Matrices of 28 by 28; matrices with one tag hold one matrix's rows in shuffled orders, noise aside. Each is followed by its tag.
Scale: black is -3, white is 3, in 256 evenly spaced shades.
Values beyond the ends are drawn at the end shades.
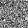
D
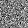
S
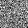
D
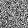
S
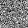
D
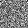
S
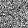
D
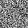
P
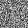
S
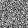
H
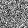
S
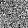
D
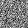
H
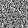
H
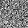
P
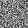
P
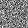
H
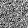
D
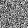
S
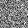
S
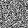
P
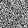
S
